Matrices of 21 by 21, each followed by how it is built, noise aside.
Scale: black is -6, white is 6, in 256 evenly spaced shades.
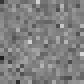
noise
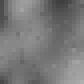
smooth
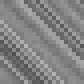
Toeplitz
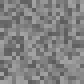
noise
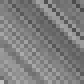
Toeplitz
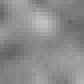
smooth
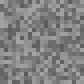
noise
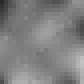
smooth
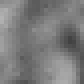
smooth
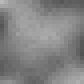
smooth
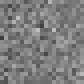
noise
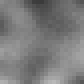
smooth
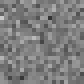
noise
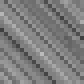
Toeplitz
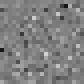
noise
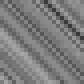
Toeplitz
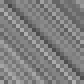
Toeplitz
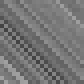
Toeplitz
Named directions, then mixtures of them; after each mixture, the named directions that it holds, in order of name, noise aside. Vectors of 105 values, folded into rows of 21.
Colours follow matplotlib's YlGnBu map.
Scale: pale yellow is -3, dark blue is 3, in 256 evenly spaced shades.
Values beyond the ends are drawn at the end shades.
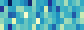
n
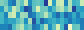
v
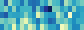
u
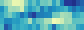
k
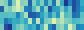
k, n, v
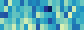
u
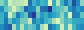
k, u, v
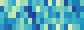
k, v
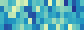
k, v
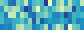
v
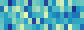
n, v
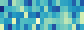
k, n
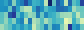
n, v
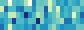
n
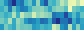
k, v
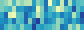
n, v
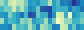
k, u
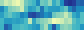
k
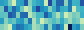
v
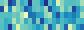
n, v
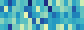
n, u, v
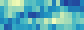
k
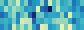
k, u, v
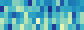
k, n, u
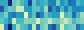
k, n
